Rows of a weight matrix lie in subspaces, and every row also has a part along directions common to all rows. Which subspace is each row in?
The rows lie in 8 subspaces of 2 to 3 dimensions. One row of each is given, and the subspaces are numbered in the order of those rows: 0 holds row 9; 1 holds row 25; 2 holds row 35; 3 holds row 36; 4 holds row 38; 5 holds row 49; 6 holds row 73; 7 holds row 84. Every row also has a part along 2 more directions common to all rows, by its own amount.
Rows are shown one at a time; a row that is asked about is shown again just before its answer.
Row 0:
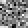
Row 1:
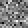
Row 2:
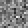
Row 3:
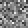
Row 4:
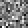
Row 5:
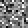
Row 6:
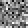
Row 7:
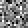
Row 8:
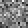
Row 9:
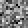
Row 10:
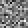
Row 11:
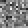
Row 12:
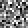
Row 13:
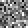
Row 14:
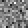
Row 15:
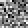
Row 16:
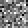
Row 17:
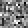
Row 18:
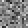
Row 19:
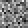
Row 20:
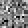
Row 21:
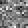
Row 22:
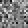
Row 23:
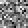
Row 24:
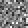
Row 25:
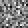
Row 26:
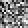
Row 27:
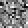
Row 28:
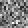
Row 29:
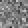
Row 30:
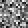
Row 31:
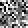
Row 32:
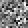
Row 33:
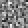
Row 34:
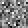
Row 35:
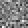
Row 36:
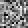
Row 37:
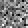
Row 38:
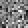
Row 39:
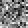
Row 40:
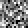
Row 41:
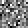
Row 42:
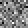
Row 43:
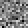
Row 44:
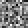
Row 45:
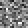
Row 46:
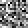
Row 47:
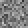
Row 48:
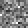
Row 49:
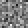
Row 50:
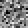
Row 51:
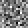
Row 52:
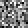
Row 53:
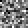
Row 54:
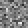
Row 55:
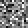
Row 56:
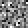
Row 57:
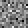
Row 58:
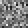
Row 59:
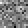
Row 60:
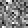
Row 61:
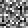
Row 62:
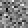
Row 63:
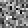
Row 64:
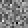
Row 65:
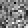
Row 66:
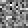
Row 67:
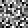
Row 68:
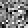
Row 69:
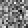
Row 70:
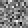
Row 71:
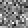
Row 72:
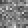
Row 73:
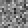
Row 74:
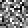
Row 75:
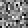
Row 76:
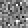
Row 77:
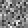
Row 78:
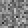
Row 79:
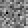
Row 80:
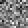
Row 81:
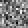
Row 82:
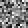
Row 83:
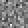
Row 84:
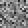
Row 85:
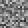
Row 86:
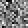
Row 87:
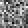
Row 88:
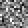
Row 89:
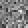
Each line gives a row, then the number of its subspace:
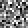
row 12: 5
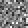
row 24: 0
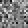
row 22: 1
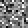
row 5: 2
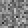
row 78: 6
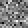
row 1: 3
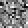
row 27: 6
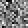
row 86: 2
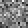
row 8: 0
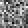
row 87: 6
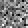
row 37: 0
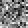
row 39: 0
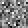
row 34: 5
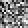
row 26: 6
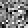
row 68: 4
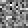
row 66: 1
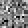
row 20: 6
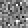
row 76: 2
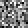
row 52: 5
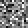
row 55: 2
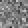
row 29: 0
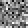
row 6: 0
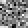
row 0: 7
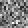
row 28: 4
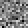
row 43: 2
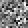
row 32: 6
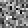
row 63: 1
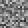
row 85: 3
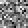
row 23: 7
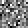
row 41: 5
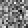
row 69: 4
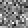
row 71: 7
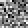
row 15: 1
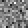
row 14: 4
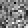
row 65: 4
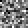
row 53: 0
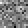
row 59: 7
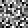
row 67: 1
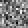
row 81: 1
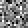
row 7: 6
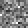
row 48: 0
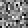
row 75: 2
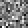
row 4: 2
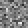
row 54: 3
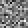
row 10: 3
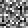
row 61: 3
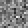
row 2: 6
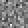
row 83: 5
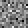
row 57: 2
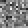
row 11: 1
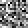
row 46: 7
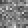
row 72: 7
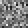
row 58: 1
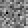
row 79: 0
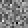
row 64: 1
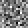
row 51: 1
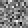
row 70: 3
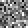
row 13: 4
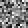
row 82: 5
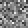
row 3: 7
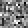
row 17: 0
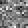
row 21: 7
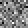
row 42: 7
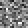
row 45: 3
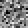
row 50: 0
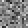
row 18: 2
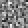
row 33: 5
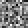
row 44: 5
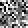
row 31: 4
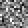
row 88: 3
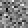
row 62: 3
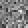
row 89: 4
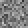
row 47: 4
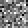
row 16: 6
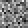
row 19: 6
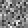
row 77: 5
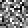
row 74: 3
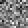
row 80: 7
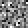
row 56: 5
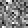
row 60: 2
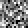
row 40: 4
